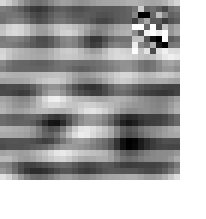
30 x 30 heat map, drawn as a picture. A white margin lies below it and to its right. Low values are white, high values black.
On average the colour sits 50% of the way up the scale. The bottom right is the ninth with the highest average. An odd patch, rougher than its surroundings, sits in the top right. Stripes running across repeat 7 times from top to bottom. There is no overall slope. Values change most from cell to cell in the top right.
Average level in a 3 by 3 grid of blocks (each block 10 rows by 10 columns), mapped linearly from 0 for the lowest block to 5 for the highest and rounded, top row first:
120
112
315
